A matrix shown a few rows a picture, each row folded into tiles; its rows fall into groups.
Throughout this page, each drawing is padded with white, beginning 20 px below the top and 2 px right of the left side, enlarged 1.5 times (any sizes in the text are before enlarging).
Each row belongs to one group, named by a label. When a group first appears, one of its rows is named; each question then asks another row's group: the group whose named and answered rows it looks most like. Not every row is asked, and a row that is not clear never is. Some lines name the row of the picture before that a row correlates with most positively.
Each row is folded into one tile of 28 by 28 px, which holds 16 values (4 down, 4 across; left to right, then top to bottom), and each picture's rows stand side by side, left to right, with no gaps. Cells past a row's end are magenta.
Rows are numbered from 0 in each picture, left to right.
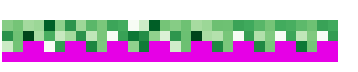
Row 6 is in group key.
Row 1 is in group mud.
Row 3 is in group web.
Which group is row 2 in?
key
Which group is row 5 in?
key
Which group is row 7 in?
key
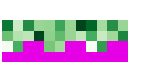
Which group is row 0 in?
mud
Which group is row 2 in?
mud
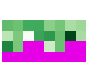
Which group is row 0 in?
key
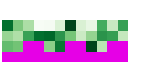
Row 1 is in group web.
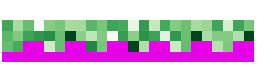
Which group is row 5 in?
mud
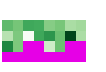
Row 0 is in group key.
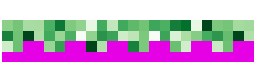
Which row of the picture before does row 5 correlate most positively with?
1
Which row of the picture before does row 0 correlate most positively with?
1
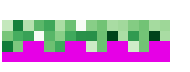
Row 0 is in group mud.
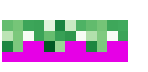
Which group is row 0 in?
key
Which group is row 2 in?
key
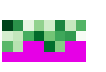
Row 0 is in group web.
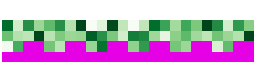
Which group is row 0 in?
mud
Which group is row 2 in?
web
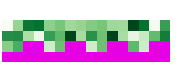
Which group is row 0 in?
web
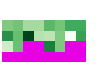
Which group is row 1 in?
key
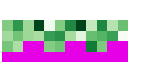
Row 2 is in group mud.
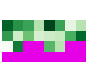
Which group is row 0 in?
mud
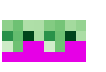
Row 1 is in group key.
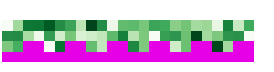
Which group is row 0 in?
web
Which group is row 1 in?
mud
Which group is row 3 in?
key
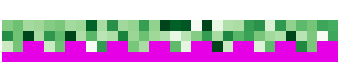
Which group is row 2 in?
mud
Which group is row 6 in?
mud
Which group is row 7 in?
key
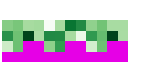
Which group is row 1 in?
web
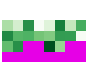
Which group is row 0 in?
web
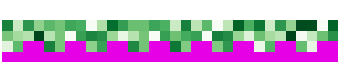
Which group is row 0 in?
mud
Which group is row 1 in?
key
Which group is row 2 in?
web
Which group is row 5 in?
web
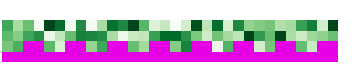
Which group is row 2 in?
web
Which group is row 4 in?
web
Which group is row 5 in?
mud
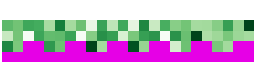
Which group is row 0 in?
key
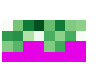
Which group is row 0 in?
web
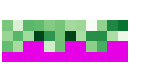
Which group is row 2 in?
web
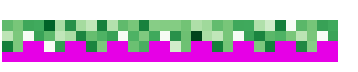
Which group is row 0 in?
key
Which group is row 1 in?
mud
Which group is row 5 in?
key
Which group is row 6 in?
web
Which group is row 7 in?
key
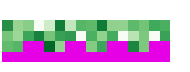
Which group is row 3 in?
key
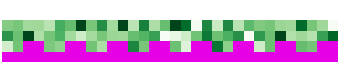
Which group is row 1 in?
web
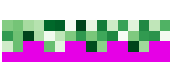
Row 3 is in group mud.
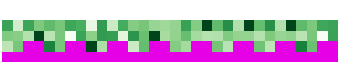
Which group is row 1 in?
key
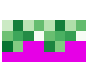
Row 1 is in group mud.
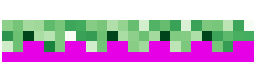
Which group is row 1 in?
key
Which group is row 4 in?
mud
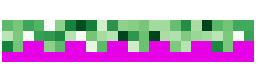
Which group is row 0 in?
key
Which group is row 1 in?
web
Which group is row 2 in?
mud
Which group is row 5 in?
key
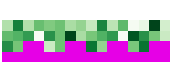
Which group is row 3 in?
web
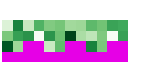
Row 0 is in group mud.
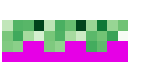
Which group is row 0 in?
web
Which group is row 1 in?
web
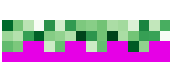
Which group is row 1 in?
mud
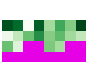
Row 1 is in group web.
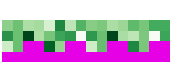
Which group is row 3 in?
key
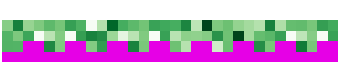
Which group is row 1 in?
key
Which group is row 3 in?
key
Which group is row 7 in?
key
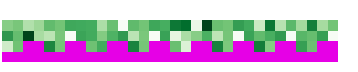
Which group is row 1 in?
key
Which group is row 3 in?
key
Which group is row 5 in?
key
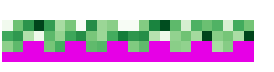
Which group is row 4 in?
mud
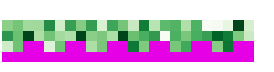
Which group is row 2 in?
mud
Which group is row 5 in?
web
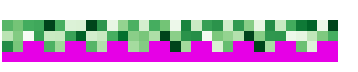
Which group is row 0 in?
key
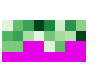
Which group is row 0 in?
web
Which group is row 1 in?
mud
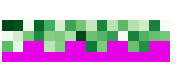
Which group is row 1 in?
mud
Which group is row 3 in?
web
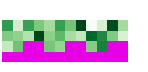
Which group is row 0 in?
mud
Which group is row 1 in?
web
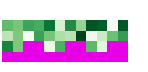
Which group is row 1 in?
mud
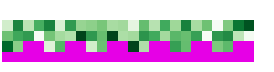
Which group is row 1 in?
mud
